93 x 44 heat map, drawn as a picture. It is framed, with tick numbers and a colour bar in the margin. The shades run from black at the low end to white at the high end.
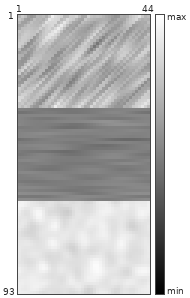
The table splits into 3 rows of 1 panel. Panel 1,1: high, slanting up to the right. Panel 2,1: middling, streaked across, faint in contrast. Panel 3,1: very high, blotchy, faint in contrast.
